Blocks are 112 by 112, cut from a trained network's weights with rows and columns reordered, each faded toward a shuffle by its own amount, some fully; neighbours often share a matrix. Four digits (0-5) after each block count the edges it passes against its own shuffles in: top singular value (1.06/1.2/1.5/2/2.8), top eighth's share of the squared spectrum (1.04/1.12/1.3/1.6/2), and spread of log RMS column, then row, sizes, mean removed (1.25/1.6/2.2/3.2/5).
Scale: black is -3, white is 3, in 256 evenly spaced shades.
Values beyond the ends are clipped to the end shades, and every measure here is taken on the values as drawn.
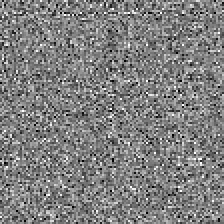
3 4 2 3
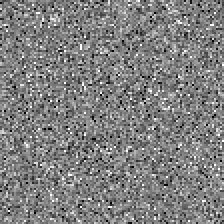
0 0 0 0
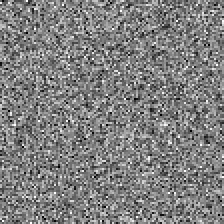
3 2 0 0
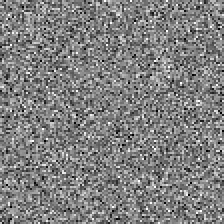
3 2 0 0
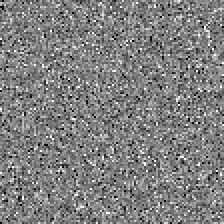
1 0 0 0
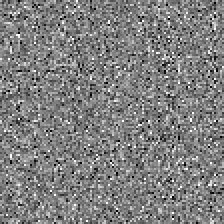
2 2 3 0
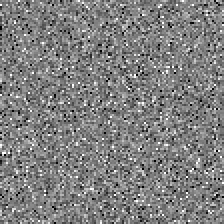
1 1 1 0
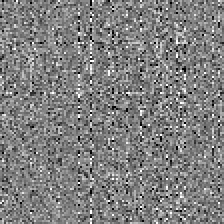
3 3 4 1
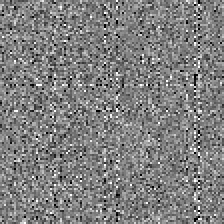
3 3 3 1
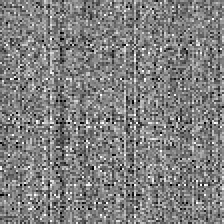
4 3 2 3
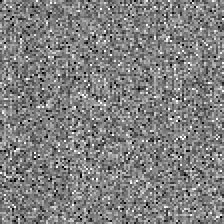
2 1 0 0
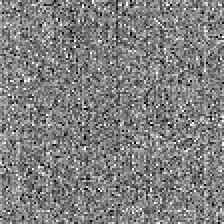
2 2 0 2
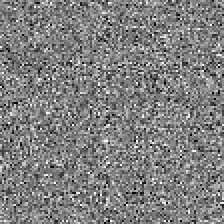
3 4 2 2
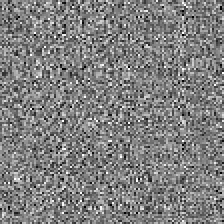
4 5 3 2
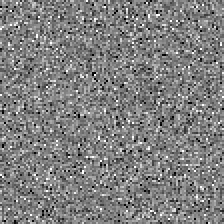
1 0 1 0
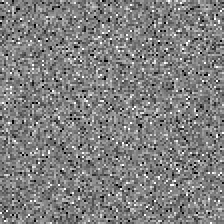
0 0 0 0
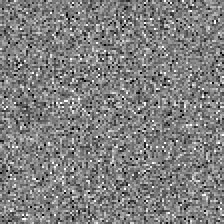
2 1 1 0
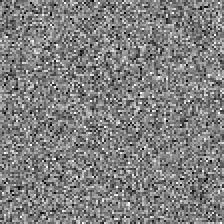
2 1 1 0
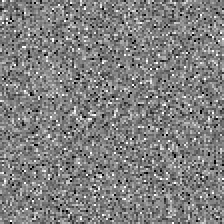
0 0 0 0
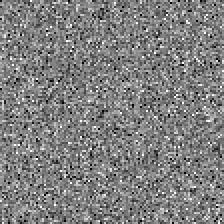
0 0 0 0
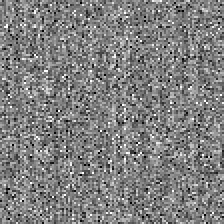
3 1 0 1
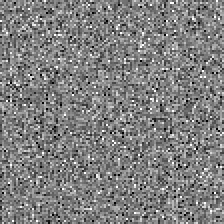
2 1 0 0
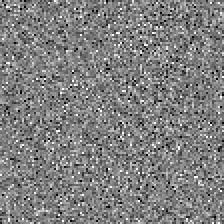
1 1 1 0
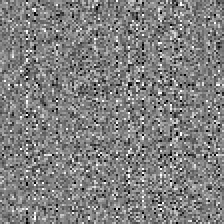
3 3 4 1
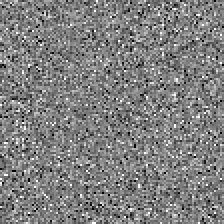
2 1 1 0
